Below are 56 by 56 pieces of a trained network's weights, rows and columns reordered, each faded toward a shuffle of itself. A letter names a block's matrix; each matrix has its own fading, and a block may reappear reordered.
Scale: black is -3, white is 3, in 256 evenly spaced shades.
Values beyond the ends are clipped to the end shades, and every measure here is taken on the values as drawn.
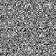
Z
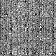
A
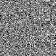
Z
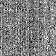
A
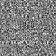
Z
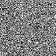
Z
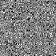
Z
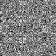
Z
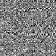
Z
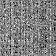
A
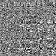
Z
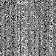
A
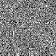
Z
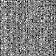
A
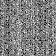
A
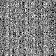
A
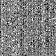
A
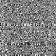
Z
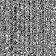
A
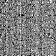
A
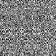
Z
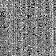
A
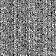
A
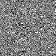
Z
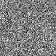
Z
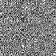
Z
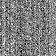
A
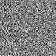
Z
